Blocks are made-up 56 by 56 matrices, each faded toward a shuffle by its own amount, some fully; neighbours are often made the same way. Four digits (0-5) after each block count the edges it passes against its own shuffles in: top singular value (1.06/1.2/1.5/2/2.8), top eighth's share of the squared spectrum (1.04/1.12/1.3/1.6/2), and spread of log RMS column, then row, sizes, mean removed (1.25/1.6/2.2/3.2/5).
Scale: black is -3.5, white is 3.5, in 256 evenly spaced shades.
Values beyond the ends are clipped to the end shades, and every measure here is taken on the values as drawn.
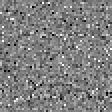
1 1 0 1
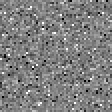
0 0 0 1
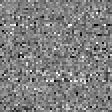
1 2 0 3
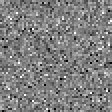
0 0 0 0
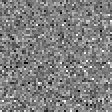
1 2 0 2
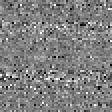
1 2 0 4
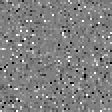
0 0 0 0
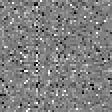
3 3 1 0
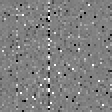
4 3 1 0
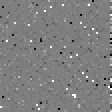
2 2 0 0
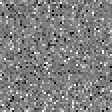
3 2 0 0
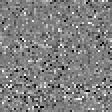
1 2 0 2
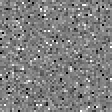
0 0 0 0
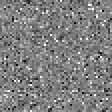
2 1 0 0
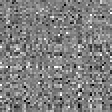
4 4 2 2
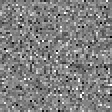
3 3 0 0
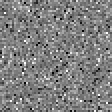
0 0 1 0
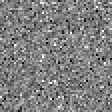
0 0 0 0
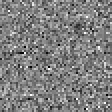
0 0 0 2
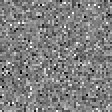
0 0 0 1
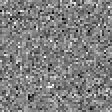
0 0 0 1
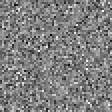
0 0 0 0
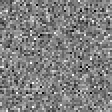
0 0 0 1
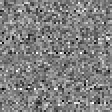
1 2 0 3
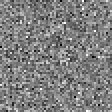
0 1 0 2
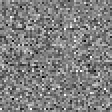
1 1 0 2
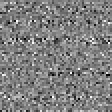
1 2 0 3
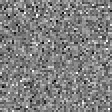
0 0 0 1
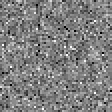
0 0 0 0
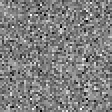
0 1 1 0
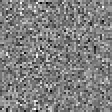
1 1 3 0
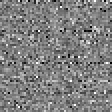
1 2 0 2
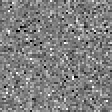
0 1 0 1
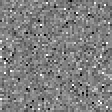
0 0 0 0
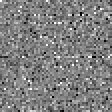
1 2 0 2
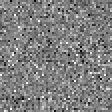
0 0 0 1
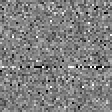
2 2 0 2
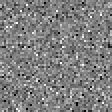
0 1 0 1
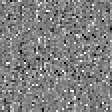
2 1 0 0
